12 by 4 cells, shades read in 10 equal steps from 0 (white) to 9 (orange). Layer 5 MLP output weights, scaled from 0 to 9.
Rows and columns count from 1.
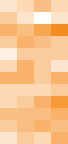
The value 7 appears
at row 3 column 3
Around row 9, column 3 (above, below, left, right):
3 5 4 8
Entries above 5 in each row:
0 0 3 1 0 1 3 0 2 1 1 1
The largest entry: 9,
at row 3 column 4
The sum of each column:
43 53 52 59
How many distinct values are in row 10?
2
